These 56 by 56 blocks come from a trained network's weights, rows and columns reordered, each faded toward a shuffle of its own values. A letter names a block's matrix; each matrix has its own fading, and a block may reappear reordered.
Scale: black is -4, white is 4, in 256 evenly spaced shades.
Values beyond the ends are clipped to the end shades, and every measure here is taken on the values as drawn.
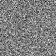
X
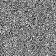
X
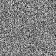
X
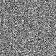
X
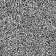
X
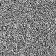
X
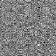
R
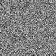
X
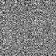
R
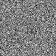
X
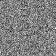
X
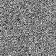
X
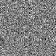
R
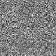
R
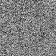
X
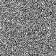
X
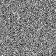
X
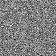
X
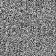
X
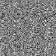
R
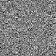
R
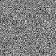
R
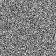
X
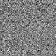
R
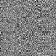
R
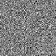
R
